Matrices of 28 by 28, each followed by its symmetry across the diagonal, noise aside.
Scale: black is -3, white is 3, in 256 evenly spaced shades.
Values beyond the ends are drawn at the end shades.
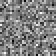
antisymmetric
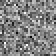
neither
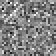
symmetric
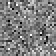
neither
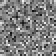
symmetric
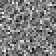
symmetric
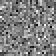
neither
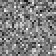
neither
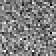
antisymmetric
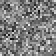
symmetric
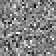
neither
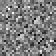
symmetric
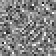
symmetric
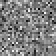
antisymmetric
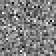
antisymmetric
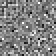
symmetric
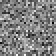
neither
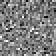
neither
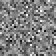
antisymmetric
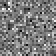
symmetric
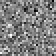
antisymmetric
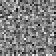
antisymmetric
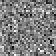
antisymmetric
